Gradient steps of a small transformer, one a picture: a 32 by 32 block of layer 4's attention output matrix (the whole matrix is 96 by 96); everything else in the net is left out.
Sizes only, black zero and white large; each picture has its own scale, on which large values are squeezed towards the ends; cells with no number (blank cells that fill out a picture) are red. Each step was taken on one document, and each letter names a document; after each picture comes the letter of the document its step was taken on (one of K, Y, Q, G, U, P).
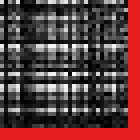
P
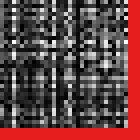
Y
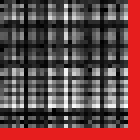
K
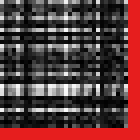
P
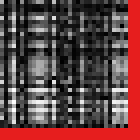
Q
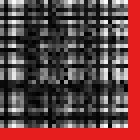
Q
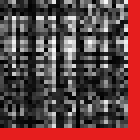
Y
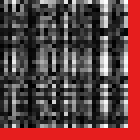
Y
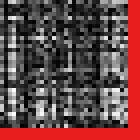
Q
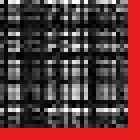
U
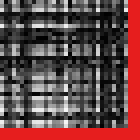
P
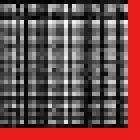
K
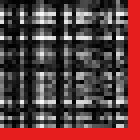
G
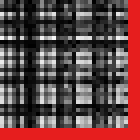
G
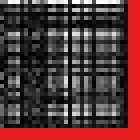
U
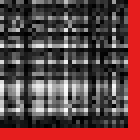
P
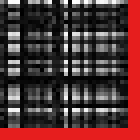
U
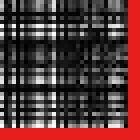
Q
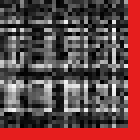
P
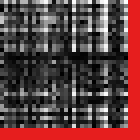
Y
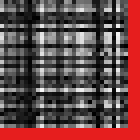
G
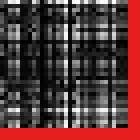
U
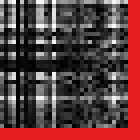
Q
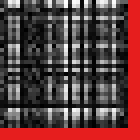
U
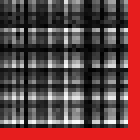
K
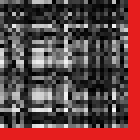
P
